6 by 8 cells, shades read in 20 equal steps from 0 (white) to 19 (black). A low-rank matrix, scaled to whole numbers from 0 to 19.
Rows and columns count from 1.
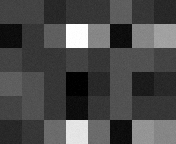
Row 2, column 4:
0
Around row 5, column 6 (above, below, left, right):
13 18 15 15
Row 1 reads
14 14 16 15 15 12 15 16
